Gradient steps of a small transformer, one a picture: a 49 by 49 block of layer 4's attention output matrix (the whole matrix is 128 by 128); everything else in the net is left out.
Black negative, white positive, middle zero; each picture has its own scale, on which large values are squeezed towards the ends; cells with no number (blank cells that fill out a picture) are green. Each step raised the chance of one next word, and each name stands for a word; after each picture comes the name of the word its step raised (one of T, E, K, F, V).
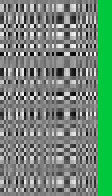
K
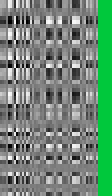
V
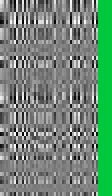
V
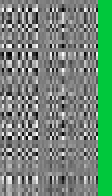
K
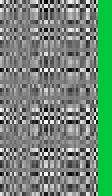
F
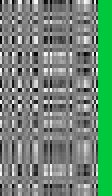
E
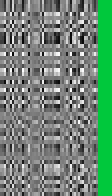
E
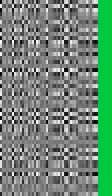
F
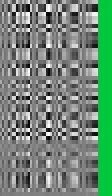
K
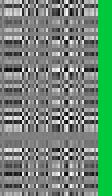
F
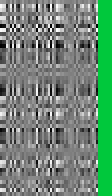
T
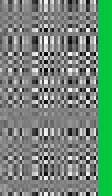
E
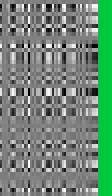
T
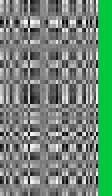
V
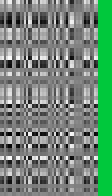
V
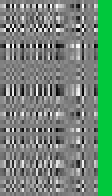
T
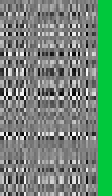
K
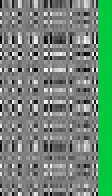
E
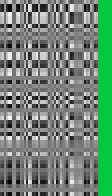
K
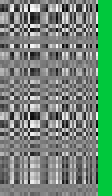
K
